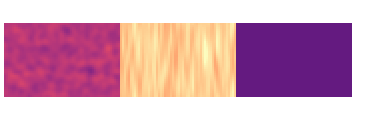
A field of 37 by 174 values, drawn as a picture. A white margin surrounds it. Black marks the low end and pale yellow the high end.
The table splits into one row of 3 panels. Panel 1,1: middling, blotchy, faint in contrast. Panel 1,2: very high, streaked downward, faint in contrast. Panel 1,3: low, flat.
